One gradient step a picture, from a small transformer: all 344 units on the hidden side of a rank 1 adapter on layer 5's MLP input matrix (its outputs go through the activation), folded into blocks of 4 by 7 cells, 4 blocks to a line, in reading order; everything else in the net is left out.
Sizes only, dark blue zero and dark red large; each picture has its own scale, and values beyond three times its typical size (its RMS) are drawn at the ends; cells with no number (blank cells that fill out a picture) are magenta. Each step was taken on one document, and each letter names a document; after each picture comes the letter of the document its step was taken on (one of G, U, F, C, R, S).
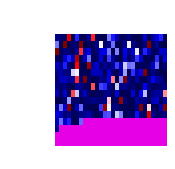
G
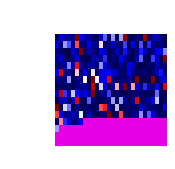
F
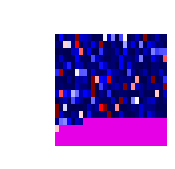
F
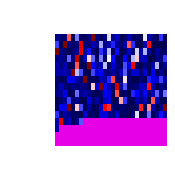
G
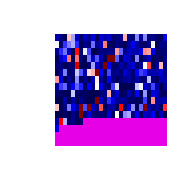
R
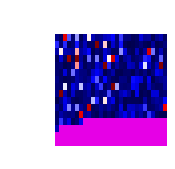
R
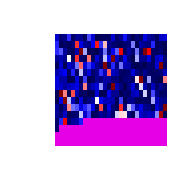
R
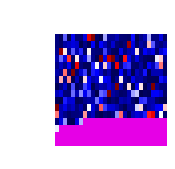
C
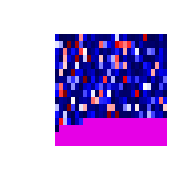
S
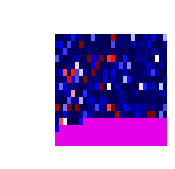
S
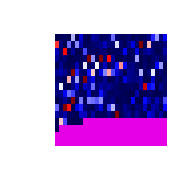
S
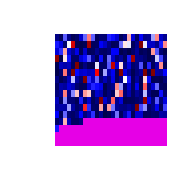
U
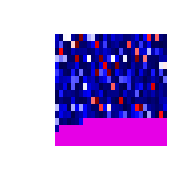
C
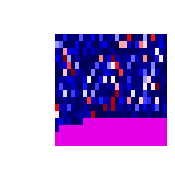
U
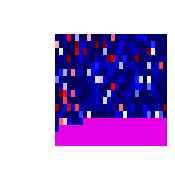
R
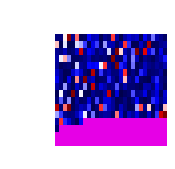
G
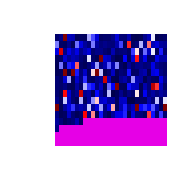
C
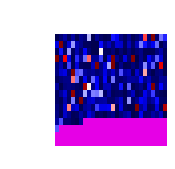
U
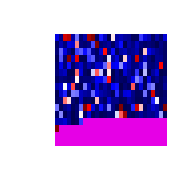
R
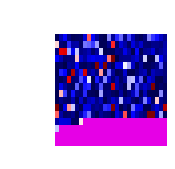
C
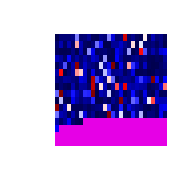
F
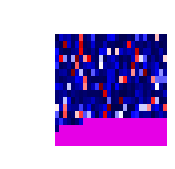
G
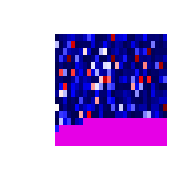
R
